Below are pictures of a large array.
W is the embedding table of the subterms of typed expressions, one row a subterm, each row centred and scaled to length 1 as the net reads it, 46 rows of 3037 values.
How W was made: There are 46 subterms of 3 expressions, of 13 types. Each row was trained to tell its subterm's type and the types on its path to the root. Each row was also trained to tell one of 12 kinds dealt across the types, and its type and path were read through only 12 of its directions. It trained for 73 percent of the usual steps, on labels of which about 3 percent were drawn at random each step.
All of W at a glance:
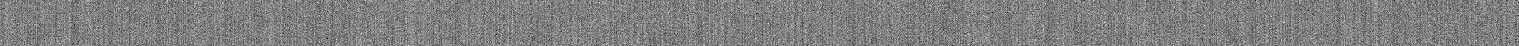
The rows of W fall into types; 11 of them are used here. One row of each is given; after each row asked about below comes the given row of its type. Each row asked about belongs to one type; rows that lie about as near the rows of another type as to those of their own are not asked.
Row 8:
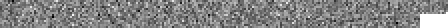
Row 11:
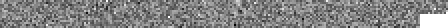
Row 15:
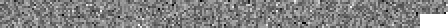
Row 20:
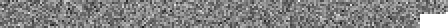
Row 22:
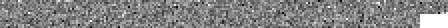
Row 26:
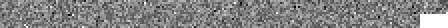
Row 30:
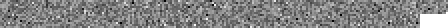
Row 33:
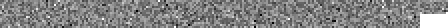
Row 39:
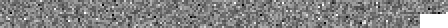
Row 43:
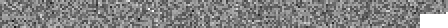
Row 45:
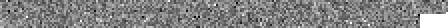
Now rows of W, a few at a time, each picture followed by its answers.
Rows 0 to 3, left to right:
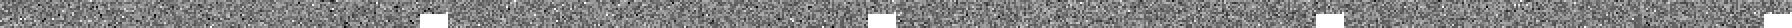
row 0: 20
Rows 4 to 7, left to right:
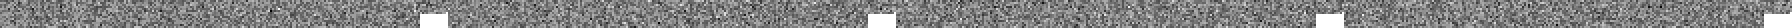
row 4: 45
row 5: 39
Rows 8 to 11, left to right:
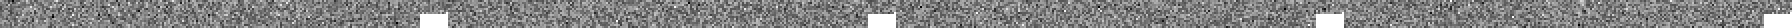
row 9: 39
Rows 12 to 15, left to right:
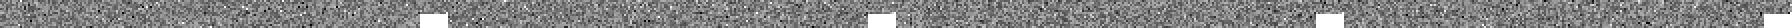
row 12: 22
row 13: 30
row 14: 45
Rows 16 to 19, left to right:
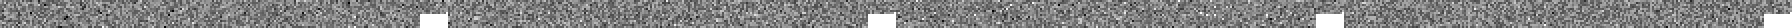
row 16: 15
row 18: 20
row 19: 15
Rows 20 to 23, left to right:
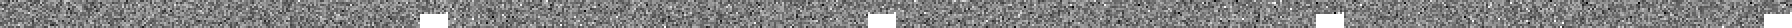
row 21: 45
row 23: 43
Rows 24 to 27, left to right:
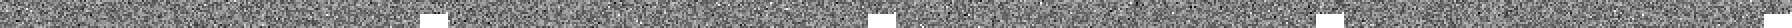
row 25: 26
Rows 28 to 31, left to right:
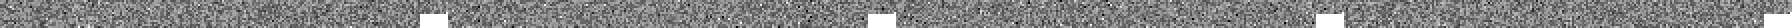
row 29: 26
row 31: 15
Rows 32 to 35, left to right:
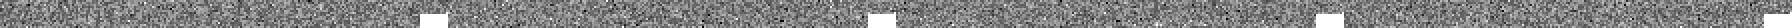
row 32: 26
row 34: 43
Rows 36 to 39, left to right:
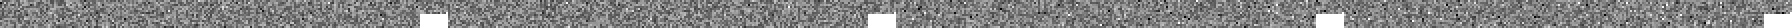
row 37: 43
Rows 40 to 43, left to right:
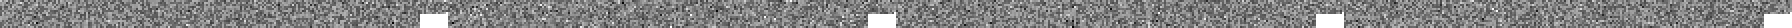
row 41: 15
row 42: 26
